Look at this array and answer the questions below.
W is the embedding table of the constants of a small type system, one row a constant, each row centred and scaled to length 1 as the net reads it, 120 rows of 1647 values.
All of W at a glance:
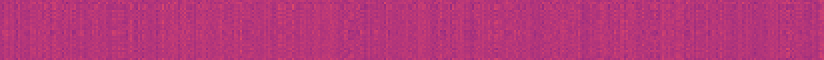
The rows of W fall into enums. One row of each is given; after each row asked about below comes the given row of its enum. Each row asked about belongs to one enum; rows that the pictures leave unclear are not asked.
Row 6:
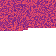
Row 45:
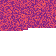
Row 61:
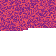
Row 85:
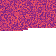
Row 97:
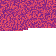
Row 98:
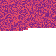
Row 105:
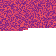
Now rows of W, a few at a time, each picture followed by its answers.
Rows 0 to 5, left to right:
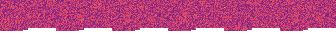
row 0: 97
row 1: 45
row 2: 98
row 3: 85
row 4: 6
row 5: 98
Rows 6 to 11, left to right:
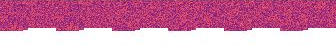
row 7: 6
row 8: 61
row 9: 98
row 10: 61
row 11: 45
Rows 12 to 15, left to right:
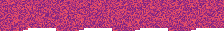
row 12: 98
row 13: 45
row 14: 61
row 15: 61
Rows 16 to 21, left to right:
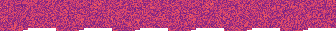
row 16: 6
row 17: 45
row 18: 61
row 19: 45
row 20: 105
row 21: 97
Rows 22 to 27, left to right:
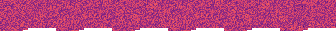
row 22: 105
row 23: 97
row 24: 45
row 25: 97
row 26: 45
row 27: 6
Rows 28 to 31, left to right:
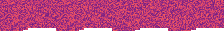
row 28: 98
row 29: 98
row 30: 61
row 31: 97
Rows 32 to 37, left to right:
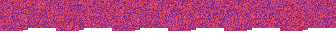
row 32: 45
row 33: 6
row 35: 97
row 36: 97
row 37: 105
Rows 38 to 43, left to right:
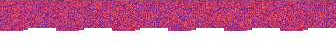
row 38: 98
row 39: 45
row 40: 105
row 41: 61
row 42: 61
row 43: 105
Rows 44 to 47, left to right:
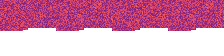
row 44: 105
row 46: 61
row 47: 45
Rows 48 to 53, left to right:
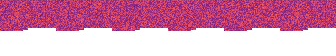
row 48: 85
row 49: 45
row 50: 6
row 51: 105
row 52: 61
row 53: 85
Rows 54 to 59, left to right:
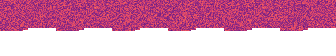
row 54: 105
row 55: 61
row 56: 98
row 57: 85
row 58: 61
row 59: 6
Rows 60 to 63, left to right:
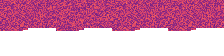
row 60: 105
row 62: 105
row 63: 105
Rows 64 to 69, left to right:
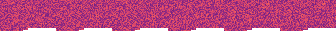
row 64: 98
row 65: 105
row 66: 105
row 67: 97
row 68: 45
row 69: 45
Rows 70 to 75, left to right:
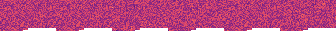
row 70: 105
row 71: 105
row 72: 6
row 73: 61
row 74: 105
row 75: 45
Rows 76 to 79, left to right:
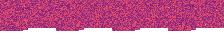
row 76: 61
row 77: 105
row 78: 105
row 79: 6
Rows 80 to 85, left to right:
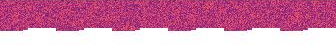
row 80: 98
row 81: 61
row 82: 6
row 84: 97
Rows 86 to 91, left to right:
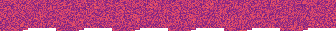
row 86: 105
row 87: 61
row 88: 45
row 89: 45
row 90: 97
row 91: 6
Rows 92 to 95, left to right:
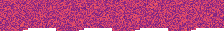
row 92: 105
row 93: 61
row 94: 45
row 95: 98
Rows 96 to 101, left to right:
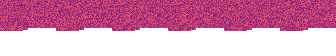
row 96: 6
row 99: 98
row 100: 105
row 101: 61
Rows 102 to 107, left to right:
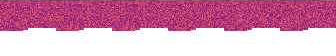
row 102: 61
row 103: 6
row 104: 6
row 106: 98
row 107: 97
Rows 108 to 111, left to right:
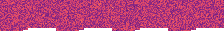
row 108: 98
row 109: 45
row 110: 6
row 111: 97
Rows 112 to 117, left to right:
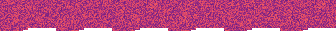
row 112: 98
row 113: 97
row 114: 45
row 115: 85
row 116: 61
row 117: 45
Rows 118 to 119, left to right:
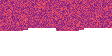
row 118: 45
